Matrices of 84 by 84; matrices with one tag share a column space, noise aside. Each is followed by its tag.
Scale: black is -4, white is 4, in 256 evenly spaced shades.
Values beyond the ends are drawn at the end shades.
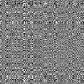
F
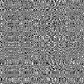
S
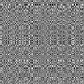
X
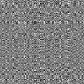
F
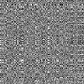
X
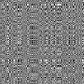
X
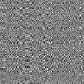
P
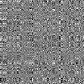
S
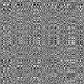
X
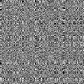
S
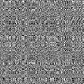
S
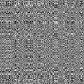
F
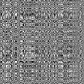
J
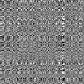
S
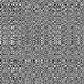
X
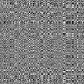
F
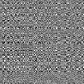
P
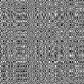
J
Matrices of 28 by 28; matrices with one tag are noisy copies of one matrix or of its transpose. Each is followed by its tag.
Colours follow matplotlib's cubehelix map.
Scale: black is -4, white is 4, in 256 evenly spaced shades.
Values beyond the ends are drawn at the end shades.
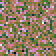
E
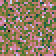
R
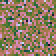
E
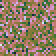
E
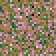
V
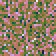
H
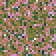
H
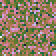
H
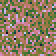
V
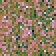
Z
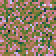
R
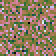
E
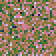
V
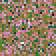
E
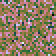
E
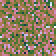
H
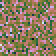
E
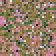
R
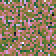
E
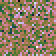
V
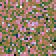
Z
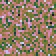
E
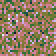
V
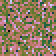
R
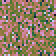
Z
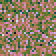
V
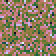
E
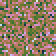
H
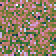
Z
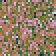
Z
